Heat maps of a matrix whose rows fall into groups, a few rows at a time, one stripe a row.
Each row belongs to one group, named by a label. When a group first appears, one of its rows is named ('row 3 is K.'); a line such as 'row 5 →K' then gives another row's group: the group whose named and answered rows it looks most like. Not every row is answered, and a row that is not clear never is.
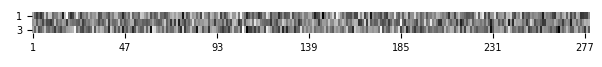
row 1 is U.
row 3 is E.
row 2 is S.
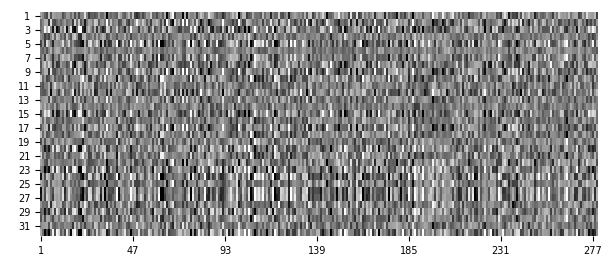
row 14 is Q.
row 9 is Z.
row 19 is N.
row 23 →U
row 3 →Q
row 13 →Z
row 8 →Q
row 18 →E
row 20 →U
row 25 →S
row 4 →U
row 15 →Q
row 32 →U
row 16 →E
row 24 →N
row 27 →N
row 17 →Z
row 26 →N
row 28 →S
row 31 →Z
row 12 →S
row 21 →E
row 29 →U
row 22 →S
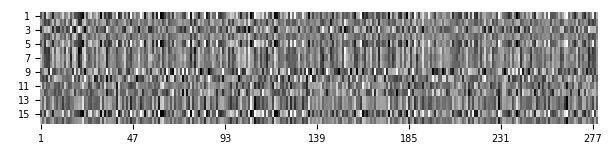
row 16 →E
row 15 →N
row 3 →Q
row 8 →U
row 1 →N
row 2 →U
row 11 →E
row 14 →E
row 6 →U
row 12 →S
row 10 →S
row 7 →U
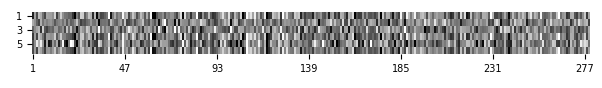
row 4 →N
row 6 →N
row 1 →N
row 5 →Q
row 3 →Z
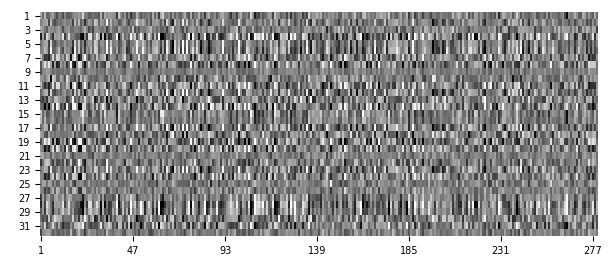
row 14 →U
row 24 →U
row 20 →U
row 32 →Q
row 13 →S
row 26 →U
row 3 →S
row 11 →U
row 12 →Z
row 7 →U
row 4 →N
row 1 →E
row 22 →Q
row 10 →S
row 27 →N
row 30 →S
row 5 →Z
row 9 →Q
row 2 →Z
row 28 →N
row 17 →Z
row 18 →S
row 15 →E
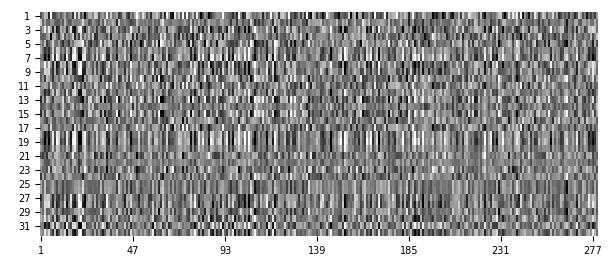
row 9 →Q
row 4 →S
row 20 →U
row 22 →U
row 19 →U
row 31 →U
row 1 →Z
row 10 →N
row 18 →U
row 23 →S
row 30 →Q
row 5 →E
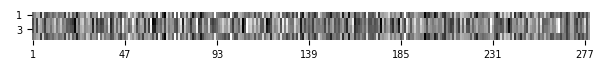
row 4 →Z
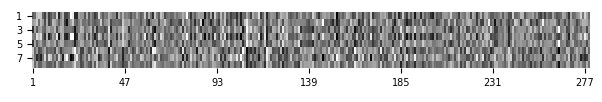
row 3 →N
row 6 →E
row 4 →Q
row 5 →N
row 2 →Q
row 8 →E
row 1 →Q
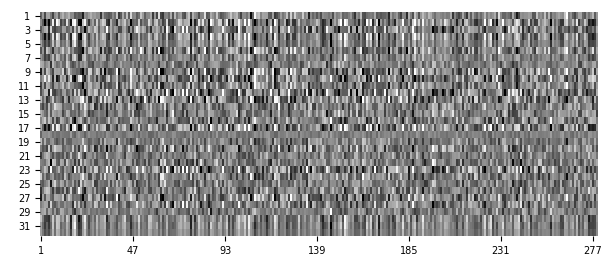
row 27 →N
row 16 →Q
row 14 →S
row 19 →E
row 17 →U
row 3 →Z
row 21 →Q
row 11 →N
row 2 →U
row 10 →Q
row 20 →S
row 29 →Q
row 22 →S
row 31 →U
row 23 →Z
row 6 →N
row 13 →E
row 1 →N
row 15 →S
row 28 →Z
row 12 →Z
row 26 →Q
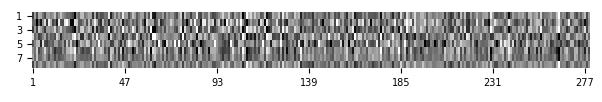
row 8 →N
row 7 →E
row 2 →U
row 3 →N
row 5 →Z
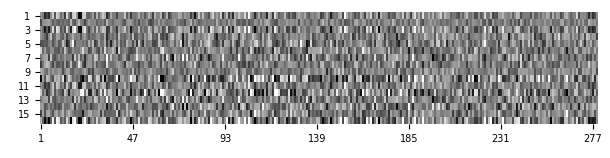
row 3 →U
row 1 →U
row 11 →U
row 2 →Q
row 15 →N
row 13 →Z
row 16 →U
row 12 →E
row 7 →Z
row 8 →Q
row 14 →S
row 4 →S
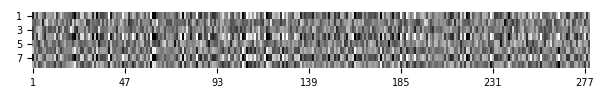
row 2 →S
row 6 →E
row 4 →N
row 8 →E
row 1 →N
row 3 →Q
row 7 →N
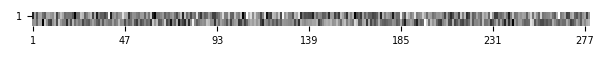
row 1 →N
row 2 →S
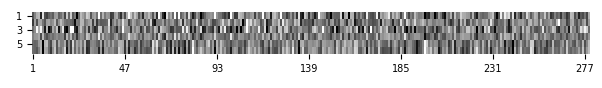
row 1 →Z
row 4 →Z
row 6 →S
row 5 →S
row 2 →N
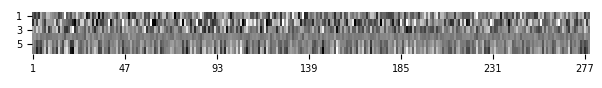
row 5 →U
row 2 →N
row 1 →S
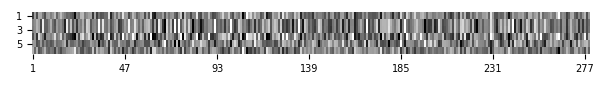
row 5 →S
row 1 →N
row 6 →E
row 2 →Z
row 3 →Z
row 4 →N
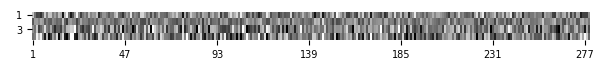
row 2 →Q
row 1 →U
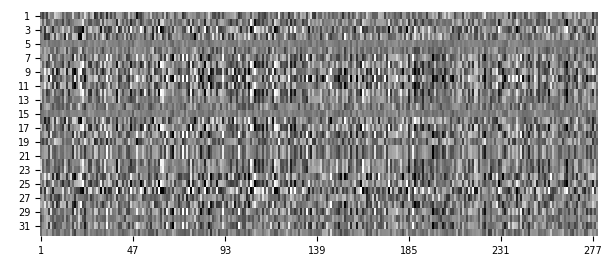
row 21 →Z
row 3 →N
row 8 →E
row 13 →E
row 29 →Z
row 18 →Z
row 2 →E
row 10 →Z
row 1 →S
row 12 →E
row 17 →E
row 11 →Q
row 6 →Q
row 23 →E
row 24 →Q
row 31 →Z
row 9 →Q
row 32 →Q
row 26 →N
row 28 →Q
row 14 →Q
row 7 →Z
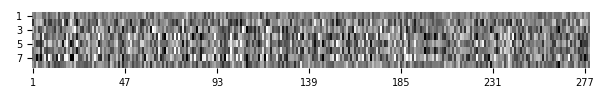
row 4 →Z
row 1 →Q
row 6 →Z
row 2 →Q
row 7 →U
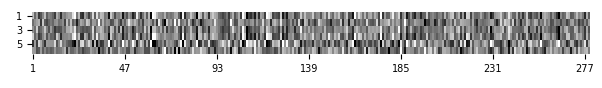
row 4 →E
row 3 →E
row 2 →Z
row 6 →S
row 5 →N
